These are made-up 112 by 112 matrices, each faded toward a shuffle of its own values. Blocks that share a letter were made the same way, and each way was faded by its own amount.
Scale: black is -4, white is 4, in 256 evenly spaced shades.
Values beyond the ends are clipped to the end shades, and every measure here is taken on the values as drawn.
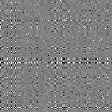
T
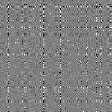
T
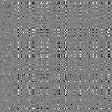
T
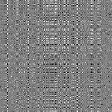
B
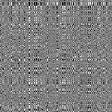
B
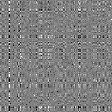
B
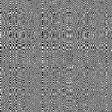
B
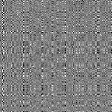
B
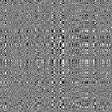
B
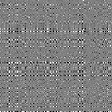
T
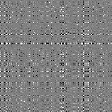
T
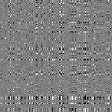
T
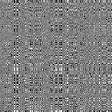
B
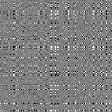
T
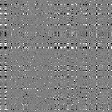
T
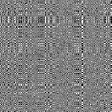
B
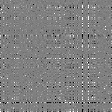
T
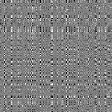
B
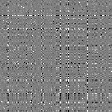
T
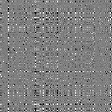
T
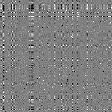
T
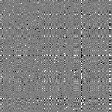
T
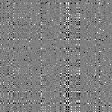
T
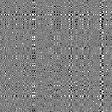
T
